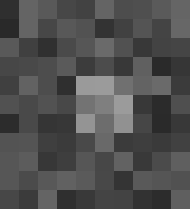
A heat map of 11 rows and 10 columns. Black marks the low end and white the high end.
Odd rows or columns: none. Ninth with the highest average: centre. Average level on the scale: 30%. Odd patch: higher, in the centre. Slope: none. Roughest part: centre.
